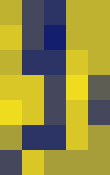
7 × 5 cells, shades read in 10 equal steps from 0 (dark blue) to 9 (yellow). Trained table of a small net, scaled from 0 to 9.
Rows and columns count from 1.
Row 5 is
9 8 2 8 2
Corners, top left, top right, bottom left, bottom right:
7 7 2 6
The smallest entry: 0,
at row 2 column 3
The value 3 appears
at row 4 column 5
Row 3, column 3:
1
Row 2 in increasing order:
0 2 7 7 8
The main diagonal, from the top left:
7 2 1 9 2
